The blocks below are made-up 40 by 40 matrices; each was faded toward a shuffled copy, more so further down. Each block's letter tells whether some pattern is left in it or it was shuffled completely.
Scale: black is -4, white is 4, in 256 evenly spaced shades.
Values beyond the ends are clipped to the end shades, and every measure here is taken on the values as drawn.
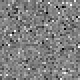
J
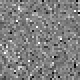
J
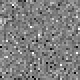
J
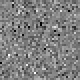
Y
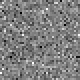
J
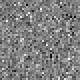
Y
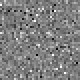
Y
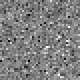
J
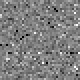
Y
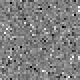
J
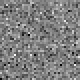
J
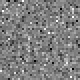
J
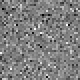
J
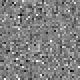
Y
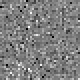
J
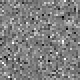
J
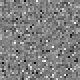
J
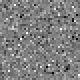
J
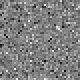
J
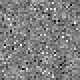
J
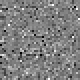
Y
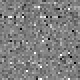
Y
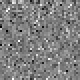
Y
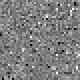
Y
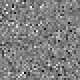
J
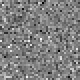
J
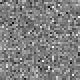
Y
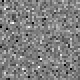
J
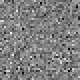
Y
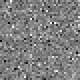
J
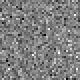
J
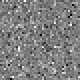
J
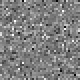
Y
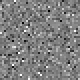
Y
